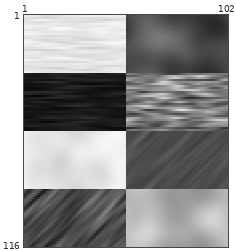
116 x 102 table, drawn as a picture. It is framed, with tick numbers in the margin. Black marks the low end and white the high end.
It is made of 4 by 2 panels. Panel 1,1: very high, streaked across, faint in contrast. Panel 1,2: low, smooth. Panel 2,1: very low, streaked across, faint in contrast. Panel 2,2: middling, streaked across, strong in contrast. Panel 3,1: very high, smooth, faint in contrast. Panel 3,2: low, slanting up to the right, faint in contrast. Panel 4,1: low, slanting up to the right. Panel 4,2: high, smooth.
